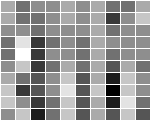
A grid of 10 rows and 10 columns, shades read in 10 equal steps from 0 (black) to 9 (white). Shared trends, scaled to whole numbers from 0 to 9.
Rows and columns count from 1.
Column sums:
55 55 28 46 62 39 61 27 59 49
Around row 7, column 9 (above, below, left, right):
6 7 1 5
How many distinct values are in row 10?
6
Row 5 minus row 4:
0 1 0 1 0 0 0 -1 0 0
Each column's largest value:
7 9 5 5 8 5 7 5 8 7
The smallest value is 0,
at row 8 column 8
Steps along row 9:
down down up up down up down up down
